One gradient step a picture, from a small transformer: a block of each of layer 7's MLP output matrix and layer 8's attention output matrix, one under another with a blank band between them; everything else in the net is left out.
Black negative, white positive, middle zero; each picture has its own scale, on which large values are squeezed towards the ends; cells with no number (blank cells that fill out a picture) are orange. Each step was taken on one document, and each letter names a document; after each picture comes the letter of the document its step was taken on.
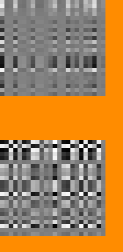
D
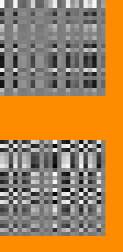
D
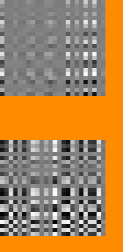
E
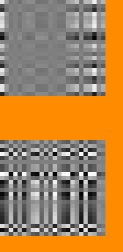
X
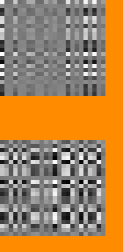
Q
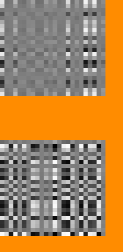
Q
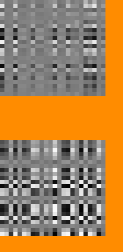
D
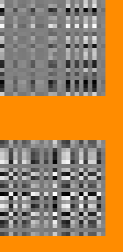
E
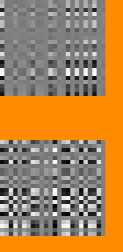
E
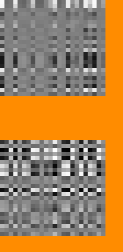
D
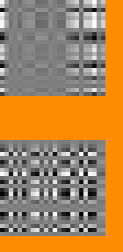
X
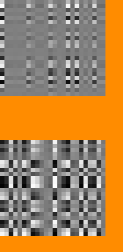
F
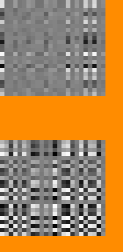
Q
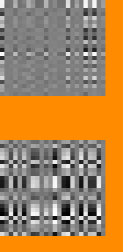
Q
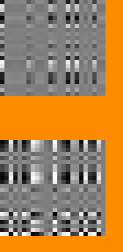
F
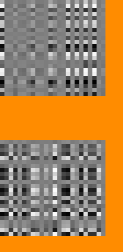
E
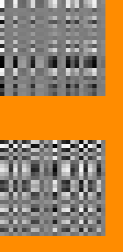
D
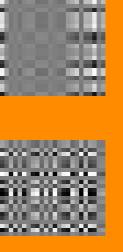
X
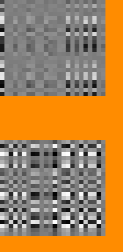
Q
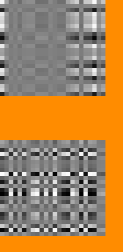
X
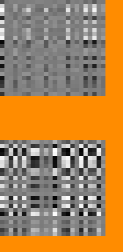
Q
